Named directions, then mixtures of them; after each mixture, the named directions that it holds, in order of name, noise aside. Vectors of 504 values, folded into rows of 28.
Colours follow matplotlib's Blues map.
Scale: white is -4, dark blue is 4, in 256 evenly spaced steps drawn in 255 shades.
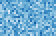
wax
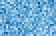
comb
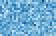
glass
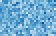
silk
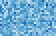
glass, wax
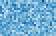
glass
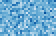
silk, wax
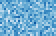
wax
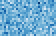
comb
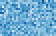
comb, glass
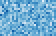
glass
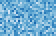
wax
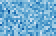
wax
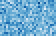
comb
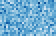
comb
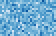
glass, wax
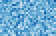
silk, wax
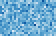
glass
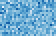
comb, glass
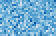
silk, wax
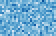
glass, wax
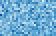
glass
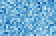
comb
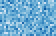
comb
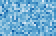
glass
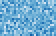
comb, wax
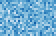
wax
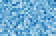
silk, wax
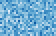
wax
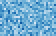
wax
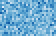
comb, glass
